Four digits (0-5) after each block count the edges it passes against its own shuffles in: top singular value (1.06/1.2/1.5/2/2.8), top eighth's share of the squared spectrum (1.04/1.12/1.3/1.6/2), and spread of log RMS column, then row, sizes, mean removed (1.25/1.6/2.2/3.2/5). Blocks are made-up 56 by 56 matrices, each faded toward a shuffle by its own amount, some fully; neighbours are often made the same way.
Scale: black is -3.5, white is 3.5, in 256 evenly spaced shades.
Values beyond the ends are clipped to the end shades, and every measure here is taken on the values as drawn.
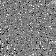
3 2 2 0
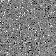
2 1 1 0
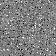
2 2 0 0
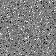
0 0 0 0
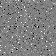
2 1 0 0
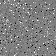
0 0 0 0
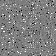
2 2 1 0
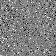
2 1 0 0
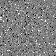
2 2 0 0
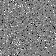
1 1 0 0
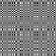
5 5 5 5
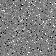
0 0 0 0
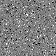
1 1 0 0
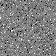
0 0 0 0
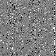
2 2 2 0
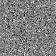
1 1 1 0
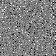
1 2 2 0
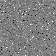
0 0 0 0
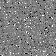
1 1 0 0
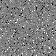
1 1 1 0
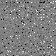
3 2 1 1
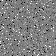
1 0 0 0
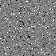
3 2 0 1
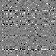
4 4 2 2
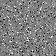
2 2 0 0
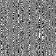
3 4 4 0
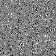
1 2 2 0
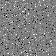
1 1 0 0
